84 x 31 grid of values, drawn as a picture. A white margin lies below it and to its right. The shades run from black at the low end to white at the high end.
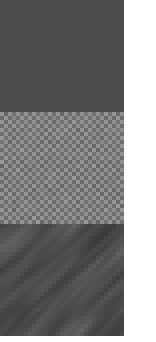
The table splits into 3 rows of 1 panel. Panel 1,1: low, flat. Panel 2,1: middling, checkered. Panel 3,1: low, slanting up to the right, faint in contrast.
